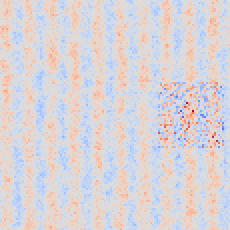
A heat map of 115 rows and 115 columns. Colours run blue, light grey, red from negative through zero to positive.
Odd patch: rougher, in the middle right. Slope: none. Stripes: upright, repeating 10 times. Average level on the scale: 50%. Roughest part: middle right. Odd rows or columns: none.
